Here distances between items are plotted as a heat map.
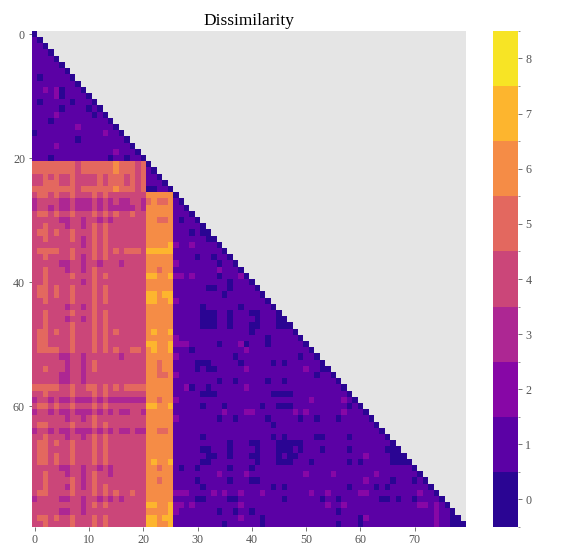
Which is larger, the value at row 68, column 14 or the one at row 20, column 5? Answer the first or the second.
the first
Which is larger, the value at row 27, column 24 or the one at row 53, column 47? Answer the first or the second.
the first
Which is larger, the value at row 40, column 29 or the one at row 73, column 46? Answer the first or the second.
the first
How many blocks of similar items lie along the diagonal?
3
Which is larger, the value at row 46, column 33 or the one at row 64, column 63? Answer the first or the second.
the second
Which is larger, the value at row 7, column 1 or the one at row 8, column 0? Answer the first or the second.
the second
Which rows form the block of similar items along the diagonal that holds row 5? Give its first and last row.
0 to 20
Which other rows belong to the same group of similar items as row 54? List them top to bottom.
26, 27, 28, 29, 30, 31, 32, 33, 34, 35, 36, 37, 38, 39, 40, 41, 42, 43, 44, 45, 46, 47, 48, 49, 50, 51, 52, 53, 55, 56, 57, 58, 59, 60, 61, 62, 63, 64, 65, 66, 67, 68, 69, 70, 71, 72, 73, 74, 75, 76, 77, 78, 79
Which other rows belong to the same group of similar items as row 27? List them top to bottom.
26, 28, 29, 30, 31, 32, 33, 34, 35, 36, 37, 38, 39, 40, 41, 42, 43, 44, 45, 46, 47, 48, 49, 50, 51, 52, 53, 54, 55, 56, 57, 58, 59, 60, 61, 62, 63, 64, 65, 66, 67, 68, 69, 70, 71, 72, 73, 74, 75, 76, 77, 78, 79
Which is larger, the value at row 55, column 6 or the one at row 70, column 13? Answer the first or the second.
the second
